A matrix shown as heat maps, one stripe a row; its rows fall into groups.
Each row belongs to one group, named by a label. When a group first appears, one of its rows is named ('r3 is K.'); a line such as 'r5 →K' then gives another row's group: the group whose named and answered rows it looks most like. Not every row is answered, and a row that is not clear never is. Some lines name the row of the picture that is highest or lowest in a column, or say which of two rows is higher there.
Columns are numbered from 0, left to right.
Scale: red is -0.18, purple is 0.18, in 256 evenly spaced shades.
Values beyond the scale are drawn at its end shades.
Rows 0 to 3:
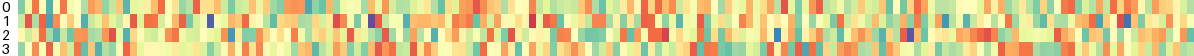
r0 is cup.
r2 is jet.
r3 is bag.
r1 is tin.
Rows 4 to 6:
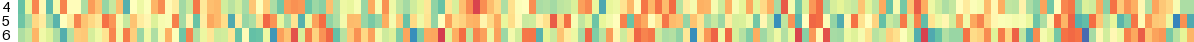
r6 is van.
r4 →cup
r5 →jet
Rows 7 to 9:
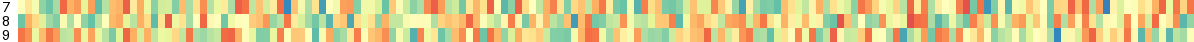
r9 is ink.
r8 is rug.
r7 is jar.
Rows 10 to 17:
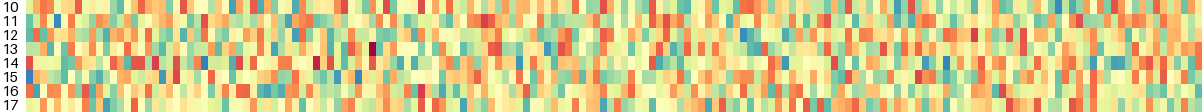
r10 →tin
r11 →cup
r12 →jar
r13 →jar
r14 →van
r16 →ink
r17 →bag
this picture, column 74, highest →13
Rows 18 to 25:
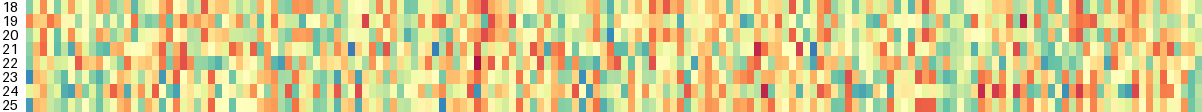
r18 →cup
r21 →tin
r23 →rug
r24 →van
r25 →rug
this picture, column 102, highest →19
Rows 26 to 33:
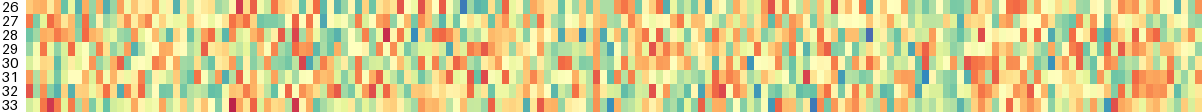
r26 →bag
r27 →ink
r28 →bag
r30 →jet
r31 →van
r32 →van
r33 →bag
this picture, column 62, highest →26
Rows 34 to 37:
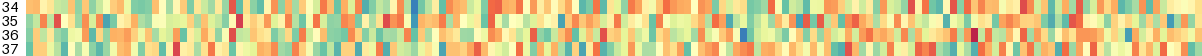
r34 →jet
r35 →bag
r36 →jar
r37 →rug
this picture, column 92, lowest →34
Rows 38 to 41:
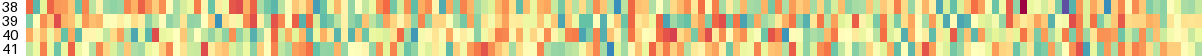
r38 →ink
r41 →cup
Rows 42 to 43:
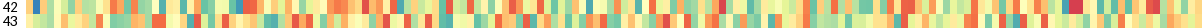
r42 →van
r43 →ink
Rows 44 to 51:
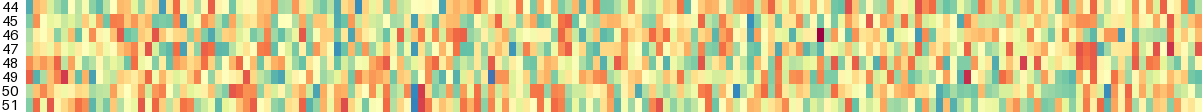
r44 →rug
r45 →jar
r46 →jet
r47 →jar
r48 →bag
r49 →ink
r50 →tin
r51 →tin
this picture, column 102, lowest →44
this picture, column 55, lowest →46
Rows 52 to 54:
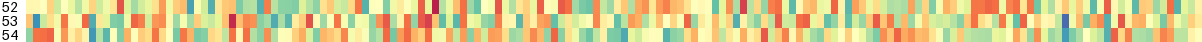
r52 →jet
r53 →ink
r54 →tin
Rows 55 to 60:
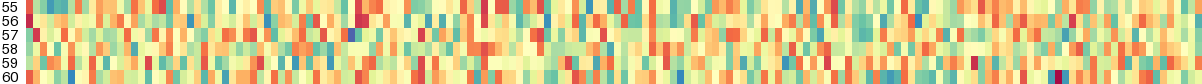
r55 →van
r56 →van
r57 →tin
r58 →cup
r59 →jar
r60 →van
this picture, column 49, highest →58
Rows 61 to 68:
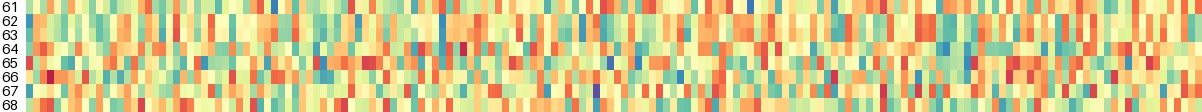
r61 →jar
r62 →rug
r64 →tin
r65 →van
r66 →bag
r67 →jar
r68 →tin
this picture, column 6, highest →65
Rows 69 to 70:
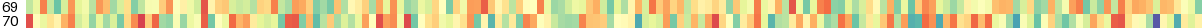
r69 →cup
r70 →ink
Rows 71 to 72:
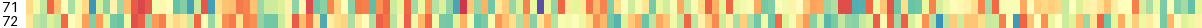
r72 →ink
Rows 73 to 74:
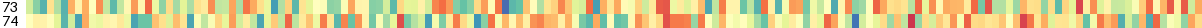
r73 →jar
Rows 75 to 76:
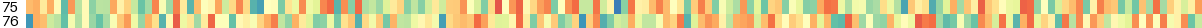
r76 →rug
